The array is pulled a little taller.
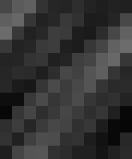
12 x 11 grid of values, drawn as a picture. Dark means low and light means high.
No single row or column stands out from its neighbours. The bottom right is the ninth with the lowest average. The grain runs diagonally up to the right. On average the colour sits 20% of the way up the scale.
